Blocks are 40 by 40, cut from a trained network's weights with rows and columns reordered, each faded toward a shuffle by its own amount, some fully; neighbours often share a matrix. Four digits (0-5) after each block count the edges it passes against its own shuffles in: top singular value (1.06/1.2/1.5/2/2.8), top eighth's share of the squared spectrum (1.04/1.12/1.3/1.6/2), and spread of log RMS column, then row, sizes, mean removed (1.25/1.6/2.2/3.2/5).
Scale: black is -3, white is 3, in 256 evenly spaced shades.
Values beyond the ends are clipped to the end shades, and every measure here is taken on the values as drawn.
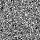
1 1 0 0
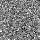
0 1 0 0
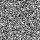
0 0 0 0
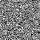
1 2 0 0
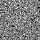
0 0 0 1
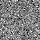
1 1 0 0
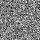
0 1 0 0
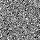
1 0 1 0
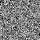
0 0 0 0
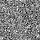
0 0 1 0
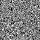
0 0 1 0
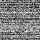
4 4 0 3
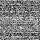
3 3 0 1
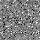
2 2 0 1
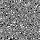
2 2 0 1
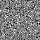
1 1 0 0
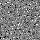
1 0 0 0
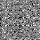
3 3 0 2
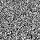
2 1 0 0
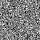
1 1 0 0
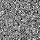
2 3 1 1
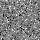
0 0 0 0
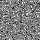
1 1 0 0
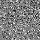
3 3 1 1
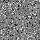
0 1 0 0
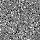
1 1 0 0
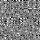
3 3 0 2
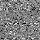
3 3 0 2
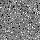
1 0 0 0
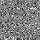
3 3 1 2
